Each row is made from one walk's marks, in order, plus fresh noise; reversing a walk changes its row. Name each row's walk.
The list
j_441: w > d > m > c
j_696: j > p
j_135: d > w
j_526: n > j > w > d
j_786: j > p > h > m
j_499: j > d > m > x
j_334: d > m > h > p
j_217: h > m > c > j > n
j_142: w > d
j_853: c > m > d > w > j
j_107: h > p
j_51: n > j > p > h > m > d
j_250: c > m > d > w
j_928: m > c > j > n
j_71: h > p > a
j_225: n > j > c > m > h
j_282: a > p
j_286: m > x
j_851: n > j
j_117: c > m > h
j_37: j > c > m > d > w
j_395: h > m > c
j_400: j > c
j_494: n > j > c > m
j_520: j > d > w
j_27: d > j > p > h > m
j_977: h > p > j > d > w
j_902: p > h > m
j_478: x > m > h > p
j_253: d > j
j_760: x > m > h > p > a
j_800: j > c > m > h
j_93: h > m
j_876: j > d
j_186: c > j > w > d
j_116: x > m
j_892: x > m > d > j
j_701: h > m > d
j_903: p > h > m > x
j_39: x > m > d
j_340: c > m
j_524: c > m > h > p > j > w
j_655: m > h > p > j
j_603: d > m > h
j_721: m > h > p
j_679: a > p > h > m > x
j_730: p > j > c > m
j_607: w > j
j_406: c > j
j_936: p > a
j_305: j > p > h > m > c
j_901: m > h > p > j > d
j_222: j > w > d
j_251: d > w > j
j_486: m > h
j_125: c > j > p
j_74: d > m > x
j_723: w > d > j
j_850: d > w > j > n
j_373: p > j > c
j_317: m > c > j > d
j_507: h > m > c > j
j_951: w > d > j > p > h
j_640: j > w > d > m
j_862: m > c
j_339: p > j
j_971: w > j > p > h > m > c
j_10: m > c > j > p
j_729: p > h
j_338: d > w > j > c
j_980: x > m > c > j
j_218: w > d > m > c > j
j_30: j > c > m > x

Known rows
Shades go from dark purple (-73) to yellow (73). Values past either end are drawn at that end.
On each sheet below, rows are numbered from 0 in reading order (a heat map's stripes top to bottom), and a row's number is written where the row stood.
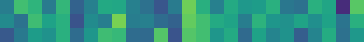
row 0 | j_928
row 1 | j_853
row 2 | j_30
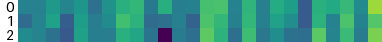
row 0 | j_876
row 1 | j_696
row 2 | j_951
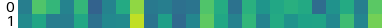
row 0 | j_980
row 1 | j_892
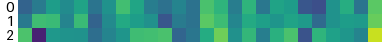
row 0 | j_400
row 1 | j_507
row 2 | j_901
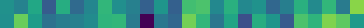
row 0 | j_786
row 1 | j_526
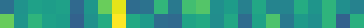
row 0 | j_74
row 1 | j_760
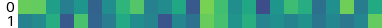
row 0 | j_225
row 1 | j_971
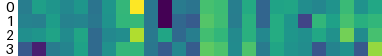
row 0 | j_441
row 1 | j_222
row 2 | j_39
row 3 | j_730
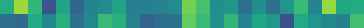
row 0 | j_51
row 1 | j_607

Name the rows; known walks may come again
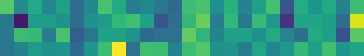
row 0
j_486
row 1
j_977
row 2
j_217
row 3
j_499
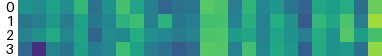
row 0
j_729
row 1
j_876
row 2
j_701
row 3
j_339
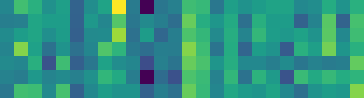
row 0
j_218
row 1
j_37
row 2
j_39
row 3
j_851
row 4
j_971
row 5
j_222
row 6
j_507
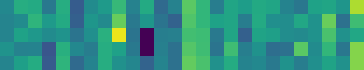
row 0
j_317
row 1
j_250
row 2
j_441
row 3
j_951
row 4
j_305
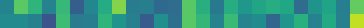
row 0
j_980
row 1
j_27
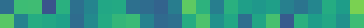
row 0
j_10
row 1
j_721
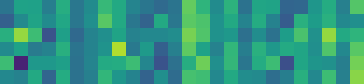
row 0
j_862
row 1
j_286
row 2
j_51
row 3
j_892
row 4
j_655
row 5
j_786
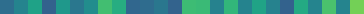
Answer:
j_696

